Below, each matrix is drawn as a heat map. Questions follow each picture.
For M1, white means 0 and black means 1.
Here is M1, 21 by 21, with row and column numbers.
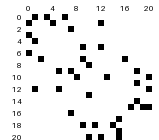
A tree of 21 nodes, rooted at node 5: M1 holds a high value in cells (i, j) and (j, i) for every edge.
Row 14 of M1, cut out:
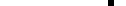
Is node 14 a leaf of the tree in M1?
yes
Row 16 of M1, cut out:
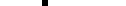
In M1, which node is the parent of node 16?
7
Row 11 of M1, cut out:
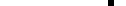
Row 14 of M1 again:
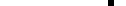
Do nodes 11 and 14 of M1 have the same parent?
yes
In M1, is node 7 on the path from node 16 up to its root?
yes
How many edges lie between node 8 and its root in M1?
4
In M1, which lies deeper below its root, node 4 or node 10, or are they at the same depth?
the same depth
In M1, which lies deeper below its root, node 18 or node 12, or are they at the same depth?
node 18
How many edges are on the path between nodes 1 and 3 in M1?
2
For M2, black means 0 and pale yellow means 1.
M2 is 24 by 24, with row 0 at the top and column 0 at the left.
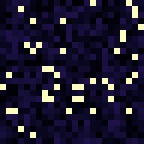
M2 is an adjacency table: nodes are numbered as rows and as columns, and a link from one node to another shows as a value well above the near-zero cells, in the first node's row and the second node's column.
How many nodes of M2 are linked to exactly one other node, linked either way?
3
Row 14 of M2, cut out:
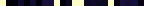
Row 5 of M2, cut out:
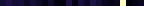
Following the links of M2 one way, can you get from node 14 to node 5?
yes
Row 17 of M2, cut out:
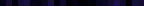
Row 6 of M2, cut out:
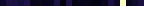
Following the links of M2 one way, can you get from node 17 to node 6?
no
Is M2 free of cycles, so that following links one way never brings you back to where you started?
yes
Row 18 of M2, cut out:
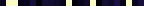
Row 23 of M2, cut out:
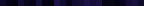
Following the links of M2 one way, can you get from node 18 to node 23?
yes
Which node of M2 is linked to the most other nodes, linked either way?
node 18
